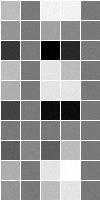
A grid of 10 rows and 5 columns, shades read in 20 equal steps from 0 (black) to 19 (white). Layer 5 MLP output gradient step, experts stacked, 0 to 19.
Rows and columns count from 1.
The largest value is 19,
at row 9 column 4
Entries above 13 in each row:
3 0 0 3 2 0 0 1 2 2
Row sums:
68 51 25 63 65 25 46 47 67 60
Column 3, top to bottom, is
18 12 0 17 17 1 9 7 17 14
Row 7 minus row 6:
4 0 8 9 0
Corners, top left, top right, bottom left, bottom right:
14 9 11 9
